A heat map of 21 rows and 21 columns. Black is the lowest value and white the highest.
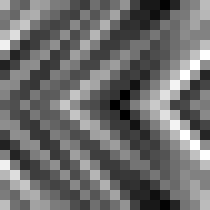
No overall slope runs across the table. The top and bottom halves mirror each other. Overall the values sit about 40% of the way up the scale.
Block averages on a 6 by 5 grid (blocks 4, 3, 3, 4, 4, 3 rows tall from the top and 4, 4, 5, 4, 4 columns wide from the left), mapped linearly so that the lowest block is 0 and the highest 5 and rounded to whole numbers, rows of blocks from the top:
42304 | 22225 | 23234 | 23233 | 32225 | 42304
